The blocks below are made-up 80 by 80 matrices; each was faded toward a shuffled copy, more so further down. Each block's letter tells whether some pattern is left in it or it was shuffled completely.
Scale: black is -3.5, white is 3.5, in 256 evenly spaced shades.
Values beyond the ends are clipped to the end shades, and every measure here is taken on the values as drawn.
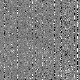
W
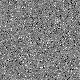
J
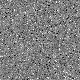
J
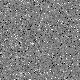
J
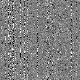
W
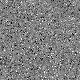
J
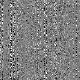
W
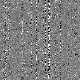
W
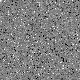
J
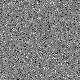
J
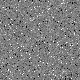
J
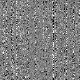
W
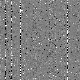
W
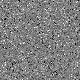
J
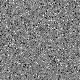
J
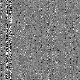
W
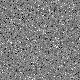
J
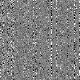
W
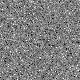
J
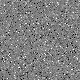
J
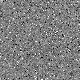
J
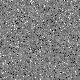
J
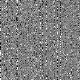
W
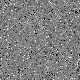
J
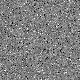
J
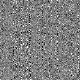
W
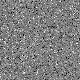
J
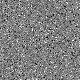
J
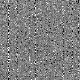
W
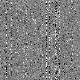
W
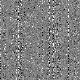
W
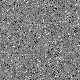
J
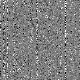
W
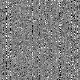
W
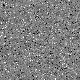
J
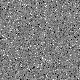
J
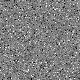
J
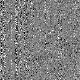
W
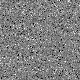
J
